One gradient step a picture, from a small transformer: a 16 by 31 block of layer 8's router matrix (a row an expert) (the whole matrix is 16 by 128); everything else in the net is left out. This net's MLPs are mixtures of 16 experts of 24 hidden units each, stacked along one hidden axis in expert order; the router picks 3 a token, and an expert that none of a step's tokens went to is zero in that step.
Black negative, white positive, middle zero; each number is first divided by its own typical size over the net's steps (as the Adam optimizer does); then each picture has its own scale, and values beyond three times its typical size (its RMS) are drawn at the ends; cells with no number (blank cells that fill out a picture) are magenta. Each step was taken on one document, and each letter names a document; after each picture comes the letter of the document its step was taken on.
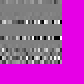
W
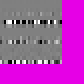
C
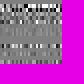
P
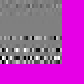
W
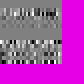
C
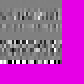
C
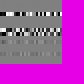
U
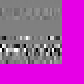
W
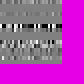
C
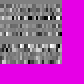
P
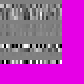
P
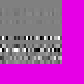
W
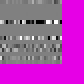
W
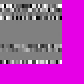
P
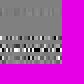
W
